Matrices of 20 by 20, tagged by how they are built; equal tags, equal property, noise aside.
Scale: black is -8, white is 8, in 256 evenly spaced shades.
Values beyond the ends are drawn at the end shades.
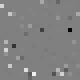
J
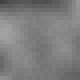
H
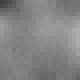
H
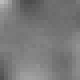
H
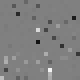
J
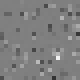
J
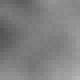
H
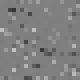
J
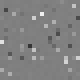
J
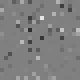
J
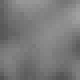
H
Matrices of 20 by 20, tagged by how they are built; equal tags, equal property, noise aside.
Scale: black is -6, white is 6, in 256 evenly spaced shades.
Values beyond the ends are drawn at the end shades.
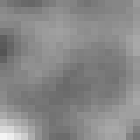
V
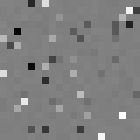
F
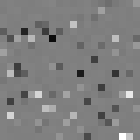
F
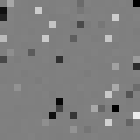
F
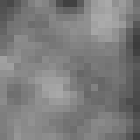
V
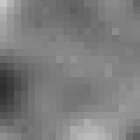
V
